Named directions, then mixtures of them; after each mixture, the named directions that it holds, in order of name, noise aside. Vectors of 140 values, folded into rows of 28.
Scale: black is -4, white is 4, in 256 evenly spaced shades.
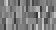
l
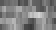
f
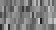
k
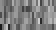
k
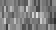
f, k, l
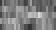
f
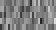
k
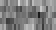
f, l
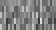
k, l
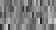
k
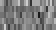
f, k, l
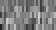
f, k, l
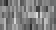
f, l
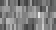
f, l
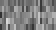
f, k, l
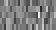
l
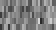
k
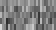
f, k, l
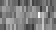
f, l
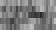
f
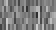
k, l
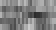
f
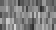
f, k, l
